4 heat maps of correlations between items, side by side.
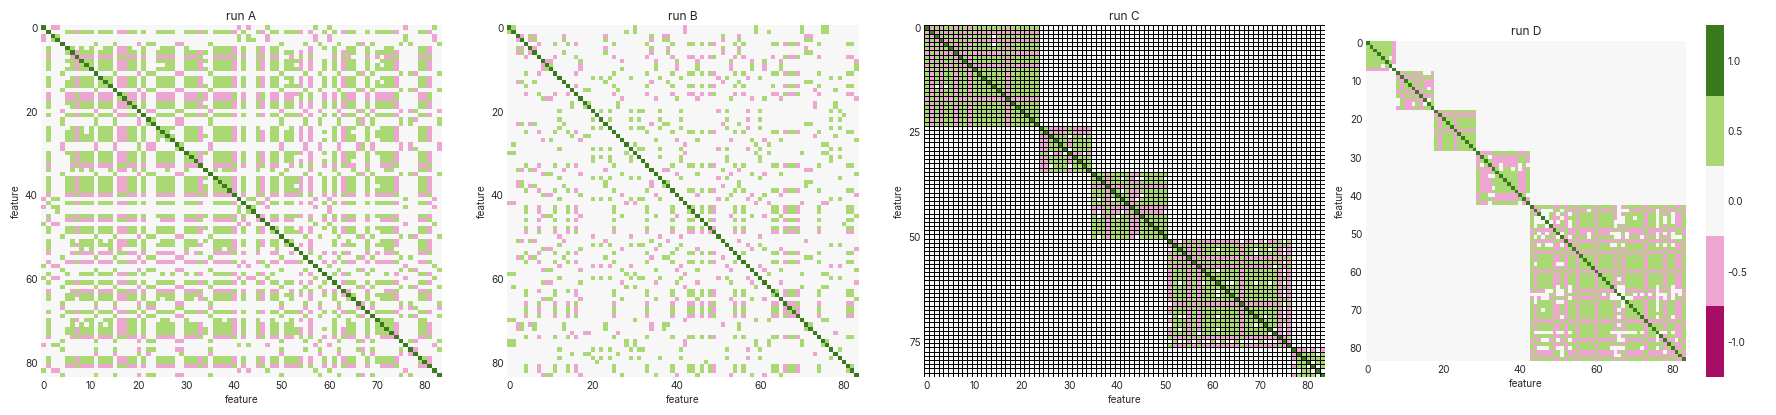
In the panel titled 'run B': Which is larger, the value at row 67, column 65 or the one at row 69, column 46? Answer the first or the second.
the first
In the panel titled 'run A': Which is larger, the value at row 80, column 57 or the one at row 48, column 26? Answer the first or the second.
the second
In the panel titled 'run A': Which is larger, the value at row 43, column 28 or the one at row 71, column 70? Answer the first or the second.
the second
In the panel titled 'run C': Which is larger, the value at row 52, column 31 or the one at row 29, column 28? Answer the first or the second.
the second
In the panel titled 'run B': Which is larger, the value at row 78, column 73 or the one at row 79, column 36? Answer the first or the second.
the second
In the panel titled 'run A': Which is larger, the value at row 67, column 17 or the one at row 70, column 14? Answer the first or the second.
the second
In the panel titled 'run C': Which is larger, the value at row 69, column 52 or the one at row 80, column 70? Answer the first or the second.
the first
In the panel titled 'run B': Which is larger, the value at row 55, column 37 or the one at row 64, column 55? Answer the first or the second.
the first
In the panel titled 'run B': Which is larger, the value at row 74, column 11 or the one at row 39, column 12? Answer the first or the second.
the first
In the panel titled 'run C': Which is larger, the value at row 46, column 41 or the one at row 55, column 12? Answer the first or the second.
the first
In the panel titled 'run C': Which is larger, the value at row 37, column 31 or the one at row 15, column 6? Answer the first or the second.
the first
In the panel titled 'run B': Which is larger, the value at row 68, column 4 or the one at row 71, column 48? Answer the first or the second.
the first
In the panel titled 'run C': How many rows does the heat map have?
84
